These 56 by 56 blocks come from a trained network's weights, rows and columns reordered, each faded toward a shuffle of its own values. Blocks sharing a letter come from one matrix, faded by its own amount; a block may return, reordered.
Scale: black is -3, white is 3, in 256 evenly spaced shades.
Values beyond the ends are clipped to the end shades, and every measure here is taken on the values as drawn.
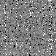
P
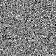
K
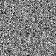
K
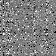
P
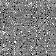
P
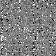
P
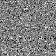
K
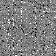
P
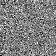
K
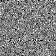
K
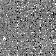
P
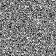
K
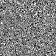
K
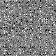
P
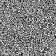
K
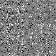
P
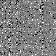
P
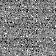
P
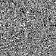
K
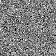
K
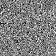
K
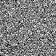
K
